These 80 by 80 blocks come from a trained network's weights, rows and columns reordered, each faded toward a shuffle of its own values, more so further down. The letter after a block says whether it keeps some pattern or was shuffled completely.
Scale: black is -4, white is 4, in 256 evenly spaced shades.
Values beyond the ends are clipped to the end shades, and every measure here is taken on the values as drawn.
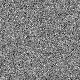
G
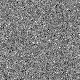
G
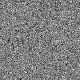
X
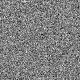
G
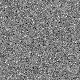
G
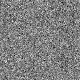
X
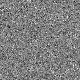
G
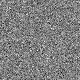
G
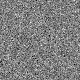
G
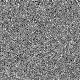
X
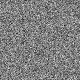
G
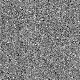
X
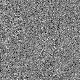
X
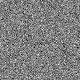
X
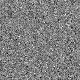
X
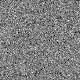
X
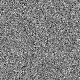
G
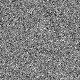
G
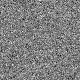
G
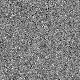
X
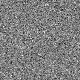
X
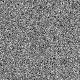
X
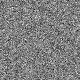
X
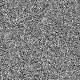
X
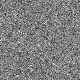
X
